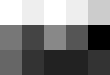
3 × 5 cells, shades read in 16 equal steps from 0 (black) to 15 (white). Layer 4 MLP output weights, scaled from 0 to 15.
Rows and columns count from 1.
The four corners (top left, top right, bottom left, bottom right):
15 12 6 3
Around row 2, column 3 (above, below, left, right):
15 2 4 5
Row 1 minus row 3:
9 11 13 12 9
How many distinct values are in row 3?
3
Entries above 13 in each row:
4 0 0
